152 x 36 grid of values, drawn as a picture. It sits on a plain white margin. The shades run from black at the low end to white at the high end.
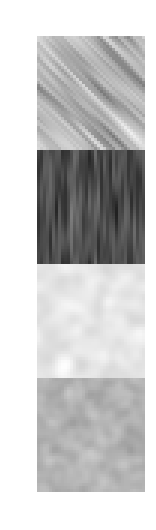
The table splits into 4 rows of 1 panel. Panel 1,1: high, slanting down to the right. Panel 2,1: low, streaked downward. Panel 3,1: very high, blotchy, faint in contrast. Panel 4,1: high, blotchy, faint in contrast.
